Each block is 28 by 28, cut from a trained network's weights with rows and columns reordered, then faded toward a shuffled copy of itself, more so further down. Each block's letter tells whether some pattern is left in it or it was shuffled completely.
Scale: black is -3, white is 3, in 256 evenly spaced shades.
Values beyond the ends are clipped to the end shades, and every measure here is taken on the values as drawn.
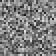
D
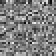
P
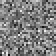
D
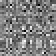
P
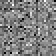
P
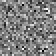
D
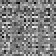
P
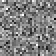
D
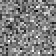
D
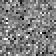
D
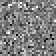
D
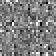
P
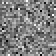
D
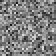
D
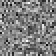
P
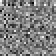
P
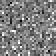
D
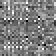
P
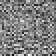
P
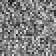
D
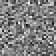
P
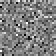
D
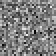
D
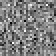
P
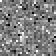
D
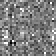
P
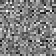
P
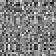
P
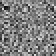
P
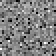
D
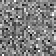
D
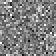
D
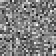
D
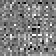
P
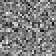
P
